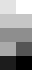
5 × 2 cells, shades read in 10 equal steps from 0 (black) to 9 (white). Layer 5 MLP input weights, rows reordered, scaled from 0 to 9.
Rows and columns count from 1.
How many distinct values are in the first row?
2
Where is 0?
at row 5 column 2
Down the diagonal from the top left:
8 7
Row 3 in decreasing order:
5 5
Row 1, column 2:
9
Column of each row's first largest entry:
2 1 1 1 1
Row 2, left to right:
7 7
